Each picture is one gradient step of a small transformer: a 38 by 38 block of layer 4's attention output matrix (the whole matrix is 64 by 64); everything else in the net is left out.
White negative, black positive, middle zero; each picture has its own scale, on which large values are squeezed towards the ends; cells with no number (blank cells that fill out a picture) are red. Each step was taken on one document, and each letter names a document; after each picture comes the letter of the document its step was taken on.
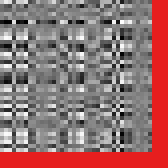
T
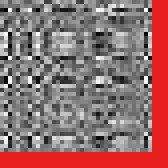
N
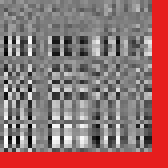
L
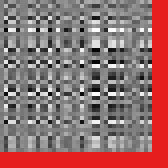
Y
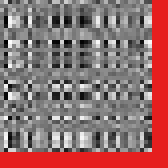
L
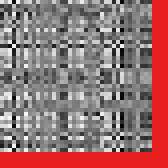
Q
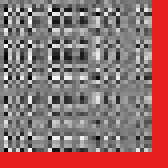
L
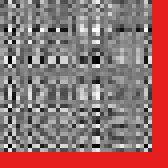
N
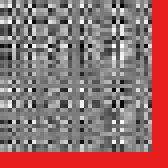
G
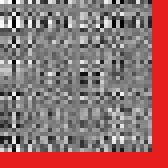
Q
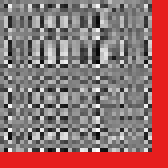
N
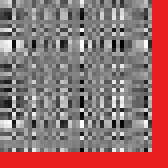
G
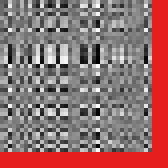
N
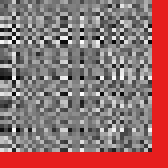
Q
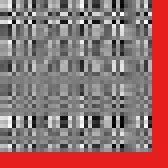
G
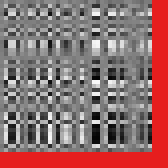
Y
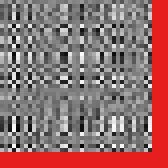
Q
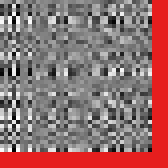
Q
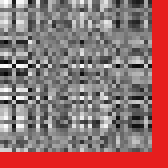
Q
